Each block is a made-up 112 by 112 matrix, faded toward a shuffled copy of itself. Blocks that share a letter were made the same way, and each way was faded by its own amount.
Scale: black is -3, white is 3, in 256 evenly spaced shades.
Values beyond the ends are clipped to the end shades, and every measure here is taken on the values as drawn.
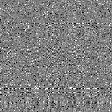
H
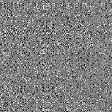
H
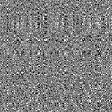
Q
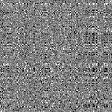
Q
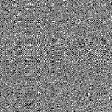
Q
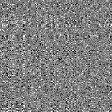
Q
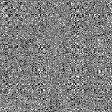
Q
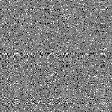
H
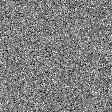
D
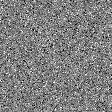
D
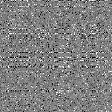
H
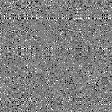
H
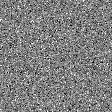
D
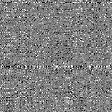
H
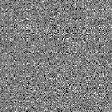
Q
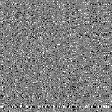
H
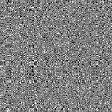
Q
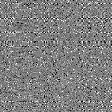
H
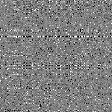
H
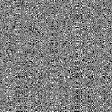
Q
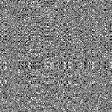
Q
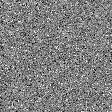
D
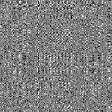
Q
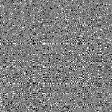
H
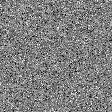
D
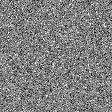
D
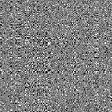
Q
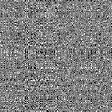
Q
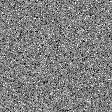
D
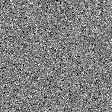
D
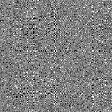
Q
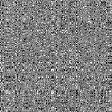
Q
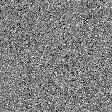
D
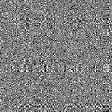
Q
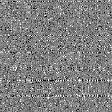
H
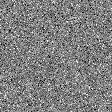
D
